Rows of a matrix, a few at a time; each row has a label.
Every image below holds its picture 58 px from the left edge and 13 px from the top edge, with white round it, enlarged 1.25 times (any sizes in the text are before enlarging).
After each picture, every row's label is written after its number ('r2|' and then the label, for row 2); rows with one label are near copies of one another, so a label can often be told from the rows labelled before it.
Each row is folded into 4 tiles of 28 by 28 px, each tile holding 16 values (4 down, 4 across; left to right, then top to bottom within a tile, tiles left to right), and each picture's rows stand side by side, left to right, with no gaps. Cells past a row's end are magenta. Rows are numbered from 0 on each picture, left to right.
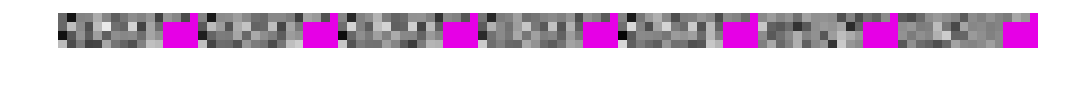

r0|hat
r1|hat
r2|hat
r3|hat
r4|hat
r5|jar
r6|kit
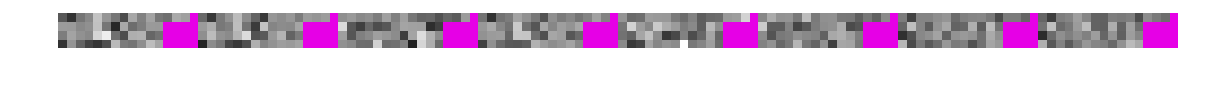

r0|kit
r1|kit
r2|jar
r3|kit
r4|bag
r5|jar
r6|hat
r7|hat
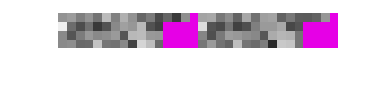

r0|jar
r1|jar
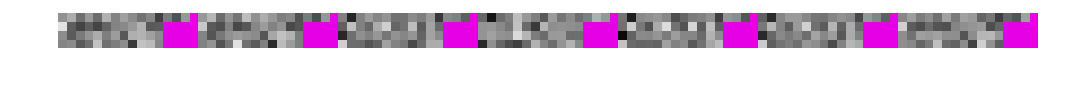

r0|jar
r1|jar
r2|hat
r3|kit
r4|hat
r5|hat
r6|jar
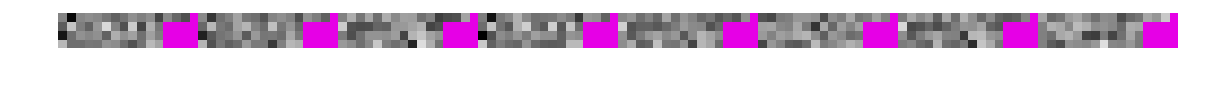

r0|hat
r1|hat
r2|jar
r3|hat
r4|jar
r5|kit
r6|jar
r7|bag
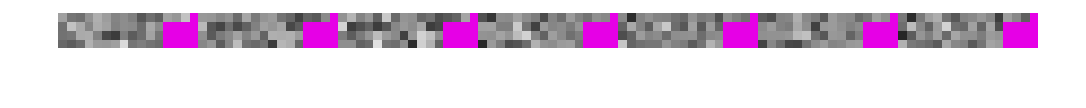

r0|bag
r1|jar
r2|jar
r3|kit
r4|hat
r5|kit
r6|hat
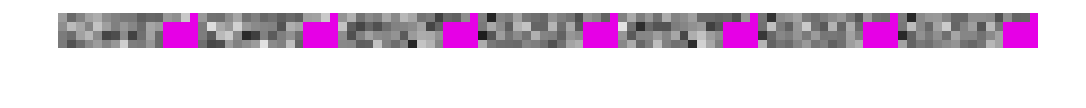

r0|bag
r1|bag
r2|jar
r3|hat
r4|jar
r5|hat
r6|hat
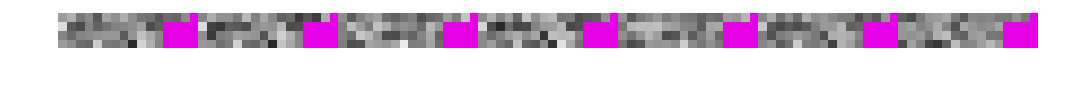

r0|jar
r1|jar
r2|bag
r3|jar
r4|bag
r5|jar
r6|kit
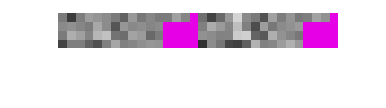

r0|kit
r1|kit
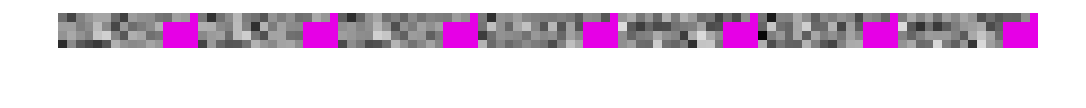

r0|kit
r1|kit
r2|kit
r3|hat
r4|jar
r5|hat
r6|jar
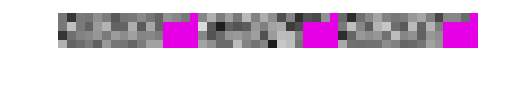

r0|hat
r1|jar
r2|hat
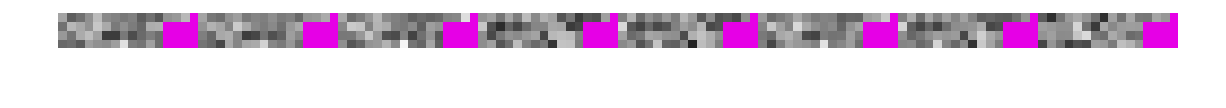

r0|bag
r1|bag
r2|bag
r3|jar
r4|jar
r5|bag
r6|jar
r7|kit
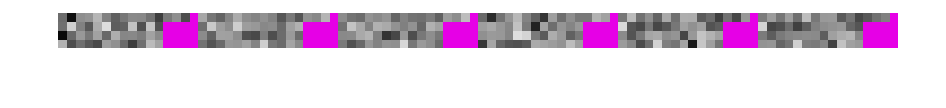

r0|hat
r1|bag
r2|bag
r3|kit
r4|jar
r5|jar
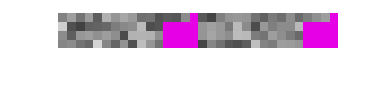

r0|jar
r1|kit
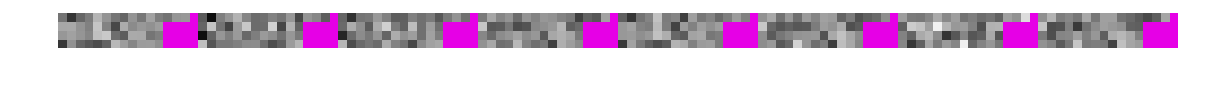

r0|kit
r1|hat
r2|hat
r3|jar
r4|kit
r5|jar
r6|bag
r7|jar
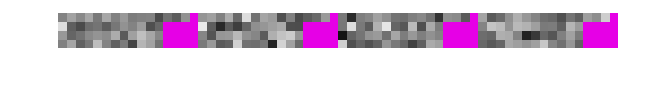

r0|jar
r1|jar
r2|hat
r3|bag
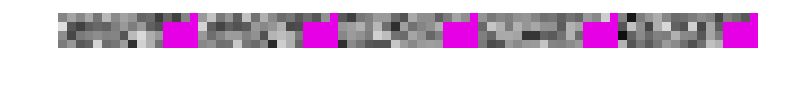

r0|jar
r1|jar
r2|kit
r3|bag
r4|hat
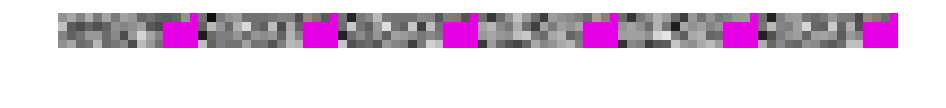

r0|jar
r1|hat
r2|hat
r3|kit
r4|kit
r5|hat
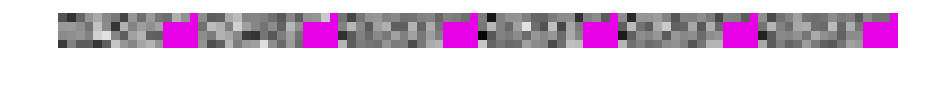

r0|kit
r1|bag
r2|hat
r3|hat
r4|hat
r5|hat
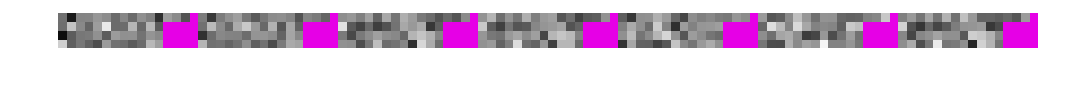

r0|hat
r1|hat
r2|jar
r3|jar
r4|kit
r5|bag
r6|jar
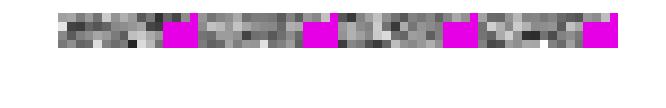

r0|jar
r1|bag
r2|kit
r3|bag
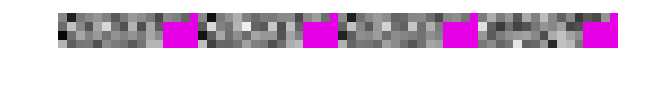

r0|hat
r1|hat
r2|hat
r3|jar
